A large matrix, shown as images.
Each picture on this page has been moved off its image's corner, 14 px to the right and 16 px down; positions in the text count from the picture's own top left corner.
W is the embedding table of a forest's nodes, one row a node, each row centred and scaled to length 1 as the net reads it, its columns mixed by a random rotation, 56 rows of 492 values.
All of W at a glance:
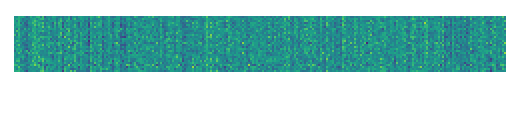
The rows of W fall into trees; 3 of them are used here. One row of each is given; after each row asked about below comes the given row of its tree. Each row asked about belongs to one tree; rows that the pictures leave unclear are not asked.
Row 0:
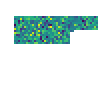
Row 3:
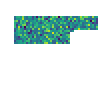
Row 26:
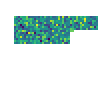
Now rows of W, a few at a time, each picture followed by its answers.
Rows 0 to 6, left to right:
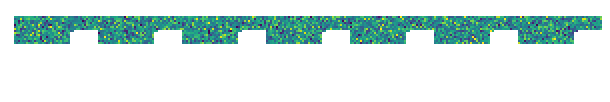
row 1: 3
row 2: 0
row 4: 0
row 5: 26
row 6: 3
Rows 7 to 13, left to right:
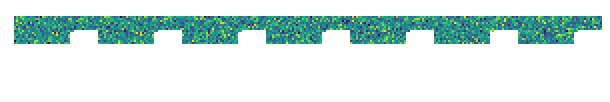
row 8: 3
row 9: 0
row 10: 3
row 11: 3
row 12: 26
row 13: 0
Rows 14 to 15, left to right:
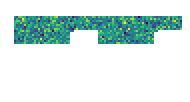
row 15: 0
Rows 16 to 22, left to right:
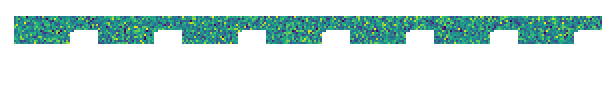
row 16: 3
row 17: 0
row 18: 26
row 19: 3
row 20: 3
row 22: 0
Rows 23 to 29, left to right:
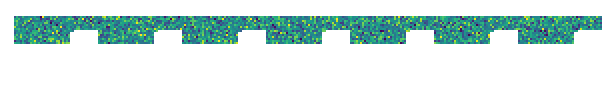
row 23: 3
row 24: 0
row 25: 3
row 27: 26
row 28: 3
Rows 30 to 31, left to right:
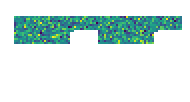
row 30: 0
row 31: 3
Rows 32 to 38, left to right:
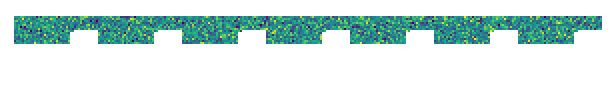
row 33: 0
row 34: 0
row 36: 26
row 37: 26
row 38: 0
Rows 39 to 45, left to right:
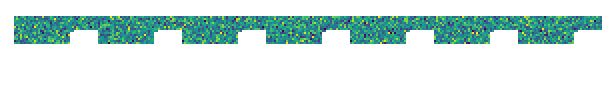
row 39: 3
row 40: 0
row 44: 3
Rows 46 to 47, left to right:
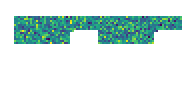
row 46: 26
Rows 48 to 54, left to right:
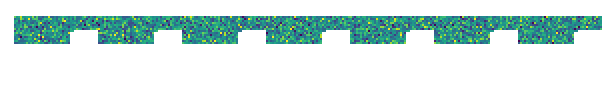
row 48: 0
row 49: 0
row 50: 3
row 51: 3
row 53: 3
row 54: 3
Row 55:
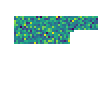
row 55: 3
